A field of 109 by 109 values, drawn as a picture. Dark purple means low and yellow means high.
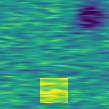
The bottom middle is the ninth with the highest average. A single dip lies in the top right. The top right is the ninth with the lowest average. The halves do not mirror each other. An odd patch, higher than its surroundings, sits in the bottom middle.
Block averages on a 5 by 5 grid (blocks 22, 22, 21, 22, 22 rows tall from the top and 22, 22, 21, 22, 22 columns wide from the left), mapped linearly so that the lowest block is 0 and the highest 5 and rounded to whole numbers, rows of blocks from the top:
3 3 3 1 0 | 3 3 3 2 2 | 3 3 3 3 3 | 3 3 4 3 3 | 3 3 5 3 3
